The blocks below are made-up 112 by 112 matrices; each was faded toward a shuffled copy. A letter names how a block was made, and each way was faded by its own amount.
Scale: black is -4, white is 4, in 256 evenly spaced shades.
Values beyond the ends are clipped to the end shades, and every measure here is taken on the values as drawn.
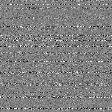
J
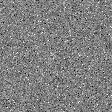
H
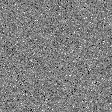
H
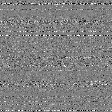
J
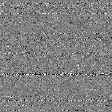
J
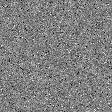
H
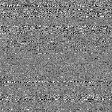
J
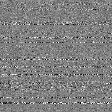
J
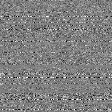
J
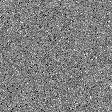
H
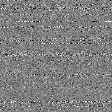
J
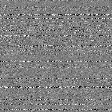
J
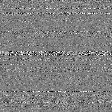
J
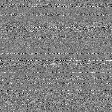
J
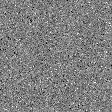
H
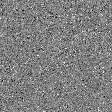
H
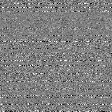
J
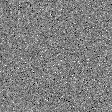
H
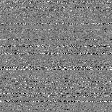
J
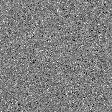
H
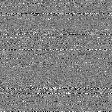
J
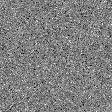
H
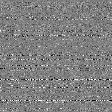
J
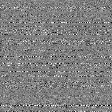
J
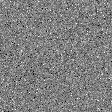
H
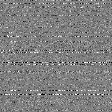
J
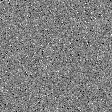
H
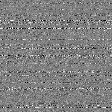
J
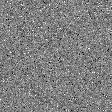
H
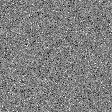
H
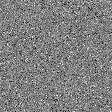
H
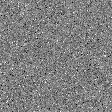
H
